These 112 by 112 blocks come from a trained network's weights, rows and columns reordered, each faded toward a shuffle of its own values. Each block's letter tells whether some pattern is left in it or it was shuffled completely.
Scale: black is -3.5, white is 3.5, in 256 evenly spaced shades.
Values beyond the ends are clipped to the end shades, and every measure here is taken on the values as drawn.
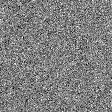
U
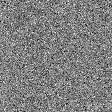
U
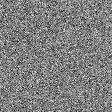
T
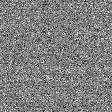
T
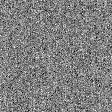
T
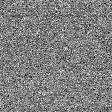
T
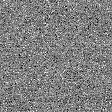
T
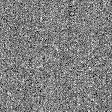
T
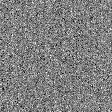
T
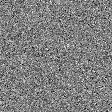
U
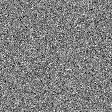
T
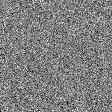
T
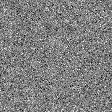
U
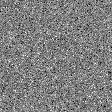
U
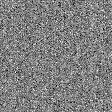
T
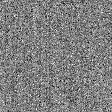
T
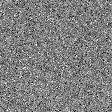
U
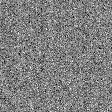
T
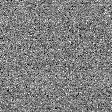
T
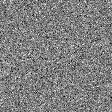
U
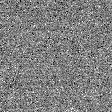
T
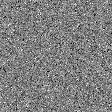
U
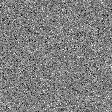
U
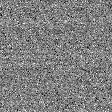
T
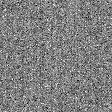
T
